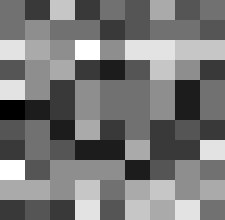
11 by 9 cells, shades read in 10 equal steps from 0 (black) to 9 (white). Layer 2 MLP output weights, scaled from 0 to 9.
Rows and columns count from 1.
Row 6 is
0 1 2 5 4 4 5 1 4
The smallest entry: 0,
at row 6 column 1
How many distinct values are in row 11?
6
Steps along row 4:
up up down down up up down down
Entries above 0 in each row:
9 9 9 9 9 8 9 9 9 9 9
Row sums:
35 33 63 34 38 26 27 29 40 52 43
